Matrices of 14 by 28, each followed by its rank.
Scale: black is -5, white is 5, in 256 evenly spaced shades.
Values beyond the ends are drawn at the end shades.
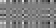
one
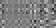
two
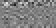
three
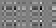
one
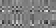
two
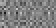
two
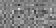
three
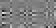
two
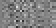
three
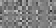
two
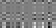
one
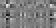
two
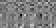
three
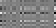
one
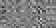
three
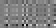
one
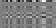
one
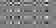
one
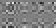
two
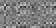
three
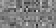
three
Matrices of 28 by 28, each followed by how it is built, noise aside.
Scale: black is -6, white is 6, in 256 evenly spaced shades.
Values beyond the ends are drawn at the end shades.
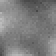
smooth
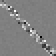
banded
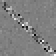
banded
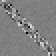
banded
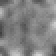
smooth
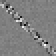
banded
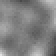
smooth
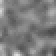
smooth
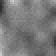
smooth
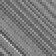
Toeplitz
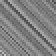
Toeplitz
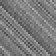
Toeplitz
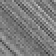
Toeplitz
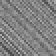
Toeplitz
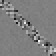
banded
